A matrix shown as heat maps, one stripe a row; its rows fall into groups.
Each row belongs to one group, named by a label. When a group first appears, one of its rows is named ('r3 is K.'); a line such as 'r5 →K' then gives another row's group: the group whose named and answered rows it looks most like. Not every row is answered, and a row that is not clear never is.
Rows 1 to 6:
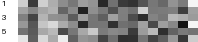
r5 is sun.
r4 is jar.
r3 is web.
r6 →jar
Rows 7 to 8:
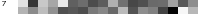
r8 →sun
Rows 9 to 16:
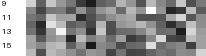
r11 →web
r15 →jar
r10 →sun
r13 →sun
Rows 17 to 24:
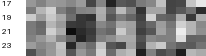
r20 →web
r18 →sun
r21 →web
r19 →jar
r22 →web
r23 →sun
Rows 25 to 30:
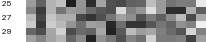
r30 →jar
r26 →sun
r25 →jar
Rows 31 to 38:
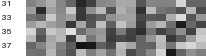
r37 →web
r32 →sun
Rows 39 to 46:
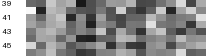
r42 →jar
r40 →web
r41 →jar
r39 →web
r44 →web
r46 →web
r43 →sun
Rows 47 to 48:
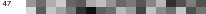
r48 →web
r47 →sun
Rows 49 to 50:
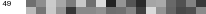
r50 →sun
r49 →sun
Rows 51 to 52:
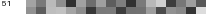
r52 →jar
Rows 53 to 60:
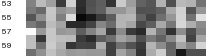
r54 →web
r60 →sun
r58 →web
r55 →web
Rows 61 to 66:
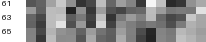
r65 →web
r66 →web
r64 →sun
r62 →jar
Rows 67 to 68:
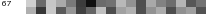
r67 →web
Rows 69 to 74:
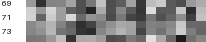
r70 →jar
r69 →sun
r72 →web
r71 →jar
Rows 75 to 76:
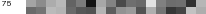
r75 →jar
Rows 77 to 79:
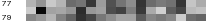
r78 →sun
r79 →web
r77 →sun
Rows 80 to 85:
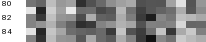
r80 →web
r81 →web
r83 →web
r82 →web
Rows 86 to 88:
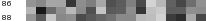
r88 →sun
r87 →sun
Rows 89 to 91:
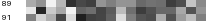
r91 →web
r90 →web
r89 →sun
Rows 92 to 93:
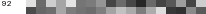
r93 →sun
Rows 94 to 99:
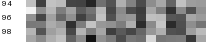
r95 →jar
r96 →sun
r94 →web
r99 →jar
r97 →sun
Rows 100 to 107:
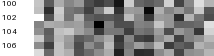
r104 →jar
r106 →sun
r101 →sun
